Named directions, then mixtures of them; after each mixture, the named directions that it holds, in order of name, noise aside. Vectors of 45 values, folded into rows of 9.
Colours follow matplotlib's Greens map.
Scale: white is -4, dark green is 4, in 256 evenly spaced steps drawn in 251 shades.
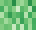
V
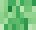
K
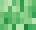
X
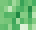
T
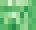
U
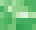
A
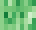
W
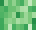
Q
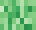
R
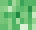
T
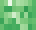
U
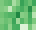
T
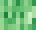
W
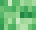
A, K, U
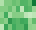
A, K, W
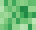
A, Q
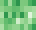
W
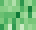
Q, T, X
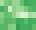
A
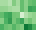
A, R, X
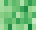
Q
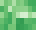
A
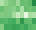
A, K, U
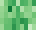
K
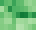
A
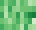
A, W, X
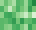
A, T, W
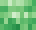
A, U
